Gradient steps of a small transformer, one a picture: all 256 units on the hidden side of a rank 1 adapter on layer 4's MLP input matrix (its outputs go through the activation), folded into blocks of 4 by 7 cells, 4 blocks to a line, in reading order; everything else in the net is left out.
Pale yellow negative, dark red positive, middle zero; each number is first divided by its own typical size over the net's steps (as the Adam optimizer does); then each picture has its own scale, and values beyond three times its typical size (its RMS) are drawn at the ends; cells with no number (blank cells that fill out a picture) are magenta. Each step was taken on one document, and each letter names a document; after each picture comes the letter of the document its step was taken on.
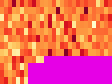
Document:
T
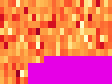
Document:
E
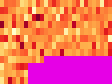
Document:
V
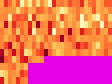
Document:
V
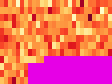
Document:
E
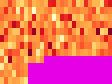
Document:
V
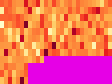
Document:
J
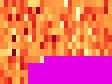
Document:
T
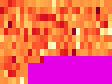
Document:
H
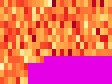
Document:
V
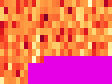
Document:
E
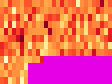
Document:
V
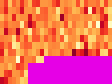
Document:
T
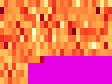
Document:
J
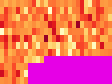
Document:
E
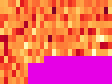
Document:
E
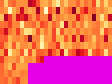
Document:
T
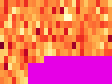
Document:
V
